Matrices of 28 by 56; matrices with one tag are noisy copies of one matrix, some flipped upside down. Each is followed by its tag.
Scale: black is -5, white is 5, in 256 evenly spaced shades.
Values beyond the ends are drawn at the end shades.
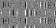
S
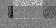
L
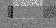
L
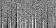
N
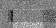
L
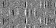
S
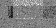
L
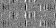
S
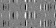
S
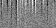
N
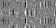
S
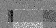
L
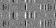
S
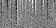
N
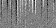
N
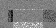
L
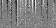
N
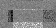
L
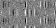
S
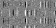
S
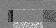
L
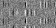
S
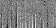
N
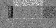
L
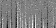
N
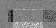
L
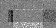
L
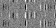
S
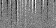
N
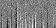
N
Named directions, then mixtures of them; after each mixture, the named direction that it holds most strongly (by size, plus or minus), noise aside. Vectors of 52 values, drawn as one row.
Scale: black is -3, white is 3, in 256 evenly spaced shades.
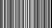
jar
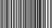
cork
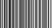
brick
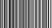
brick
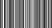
jar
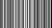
jar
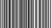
brick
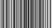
jar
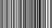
cork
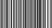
cork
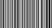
cork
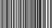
cork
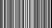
jar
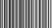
brick
